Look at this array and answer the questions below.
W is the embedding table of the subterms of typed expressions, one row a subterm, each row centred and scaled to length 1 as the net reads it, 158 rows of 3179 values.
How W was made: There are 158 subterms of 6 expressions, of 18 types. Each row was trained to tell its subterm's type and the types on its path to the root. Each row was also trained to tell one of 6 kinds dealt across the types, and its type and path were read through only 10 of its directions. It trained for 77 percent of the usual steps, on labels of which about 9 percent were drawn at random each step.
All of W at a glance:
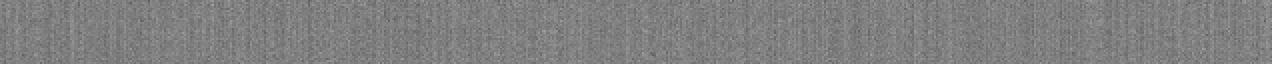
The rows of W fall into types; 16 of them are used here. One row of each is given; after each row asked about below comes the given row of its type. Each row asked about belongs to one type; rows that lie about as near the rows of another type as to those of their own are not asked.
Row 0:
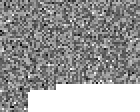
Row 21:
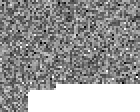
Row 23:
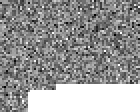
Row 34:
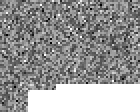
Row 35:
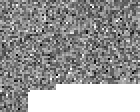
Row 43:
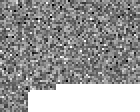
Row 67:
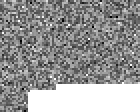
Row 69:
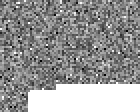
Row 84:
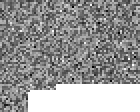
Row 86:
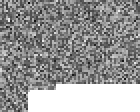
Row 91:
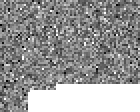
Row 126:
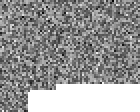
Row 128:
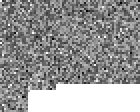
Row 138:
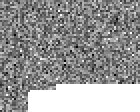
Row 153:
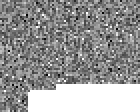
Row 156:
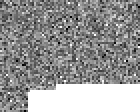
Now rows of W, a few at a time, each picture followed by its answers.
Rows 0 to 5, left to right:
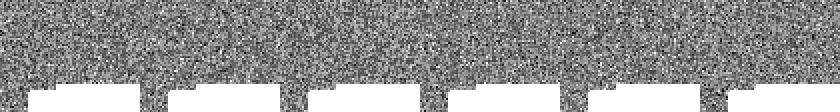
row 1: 126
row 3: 156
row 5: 86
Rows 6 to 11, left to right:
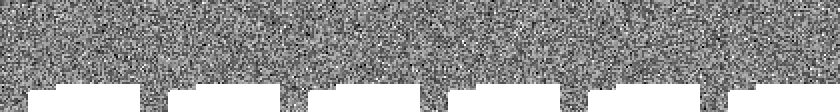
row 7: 67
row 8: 34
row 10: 153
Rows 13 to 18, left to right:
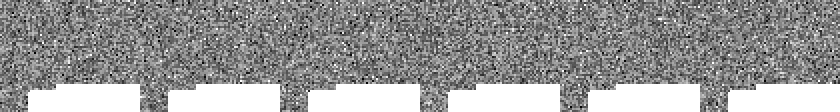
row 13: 153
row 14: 69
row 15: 153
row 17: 23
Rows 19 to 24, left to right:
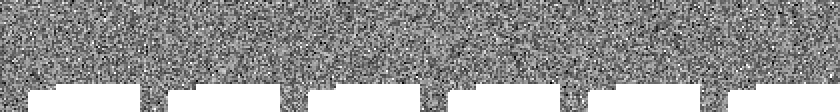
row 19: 138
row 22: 23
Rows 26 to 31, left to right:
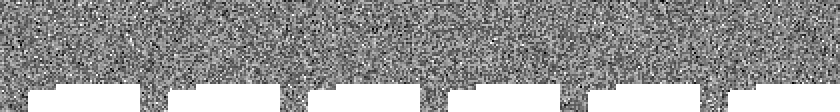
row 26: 69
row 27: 43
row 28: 84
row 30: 128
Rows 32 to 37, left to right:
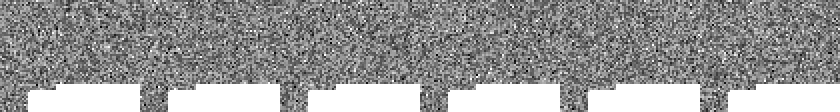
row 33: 86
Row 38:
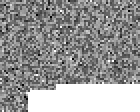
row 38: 67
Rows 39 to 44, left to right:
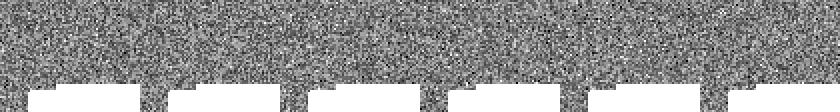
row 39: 43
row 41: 153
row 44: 69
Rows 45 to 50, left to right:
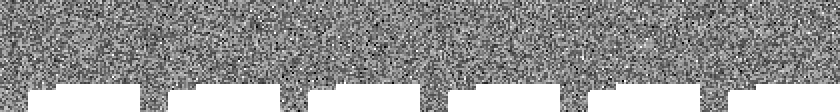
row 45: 84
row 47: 156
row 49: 91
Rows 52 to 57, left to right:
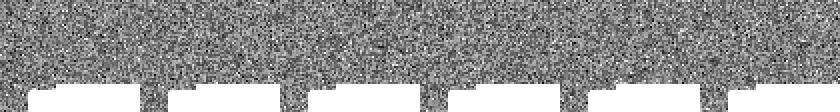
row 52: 138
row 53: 21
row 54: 23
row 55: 34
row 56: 126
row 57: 156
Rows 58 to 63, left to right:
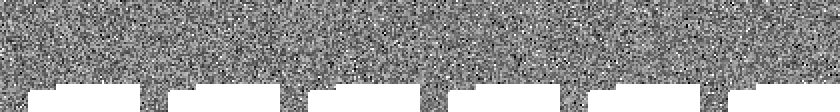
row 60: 0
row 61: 86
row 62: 91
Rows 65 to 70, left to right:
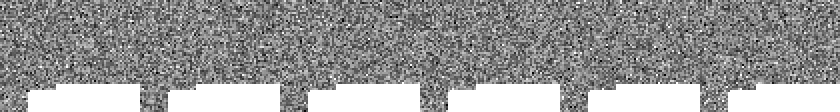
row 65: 91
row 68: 156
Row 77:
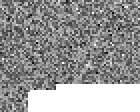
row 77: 84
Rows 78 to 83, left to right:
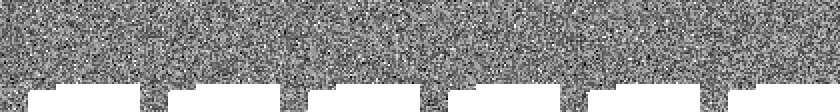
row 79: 153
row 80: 128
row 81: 138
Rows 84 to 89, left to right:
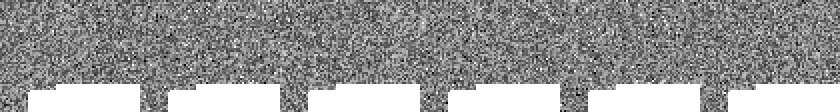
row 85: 35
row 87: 0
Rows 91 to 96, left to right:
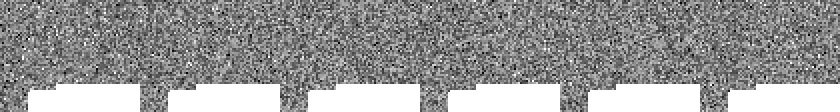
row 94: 138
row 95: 128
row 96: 91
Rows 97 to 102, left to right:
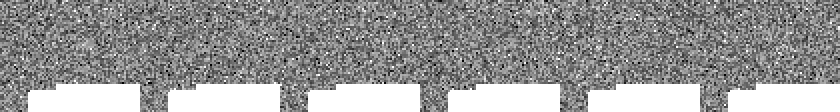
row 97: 91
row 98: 21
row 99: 35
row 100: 138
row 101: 43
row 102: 23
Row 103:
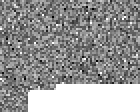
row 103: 69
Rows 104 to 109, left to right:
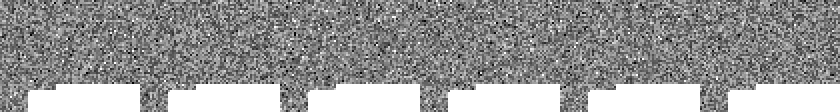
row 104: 84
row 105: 34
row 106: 156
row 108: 153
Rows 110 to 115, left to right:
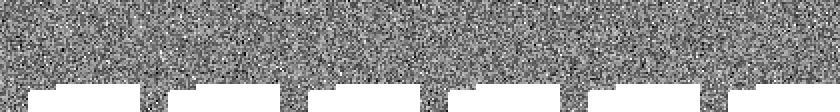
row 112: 86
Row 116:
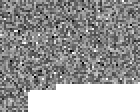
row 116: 156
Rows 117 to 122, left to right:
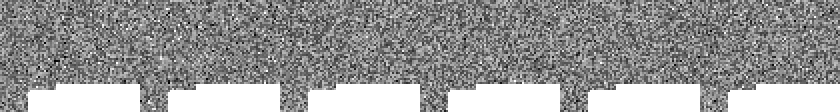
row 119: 84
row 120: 67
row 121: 0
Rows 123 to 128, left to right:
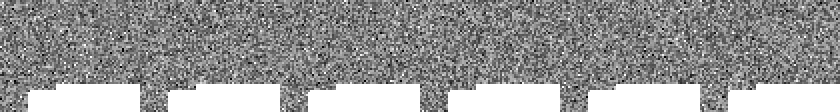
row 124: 126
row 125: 69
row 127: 138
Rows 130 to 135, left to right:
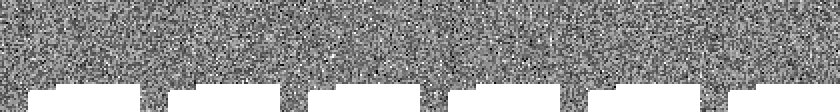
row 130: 34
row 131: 84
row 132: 86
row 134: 84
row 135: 128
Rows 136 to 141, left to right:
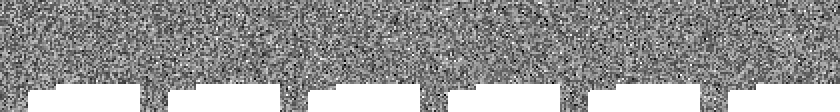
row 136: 91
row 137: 43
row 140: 153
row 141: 128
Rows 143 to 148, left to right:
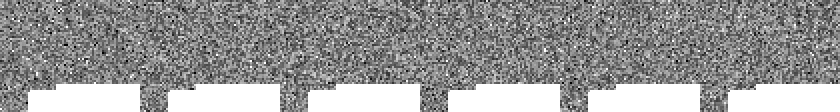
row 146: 86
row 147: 69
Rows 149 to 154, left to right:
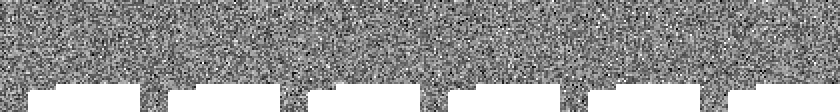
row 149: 23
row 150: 34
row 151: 126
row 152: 69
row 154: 91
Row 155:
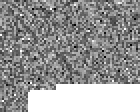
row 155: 138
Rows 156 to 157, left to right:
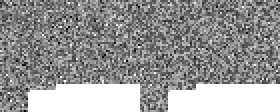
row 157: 128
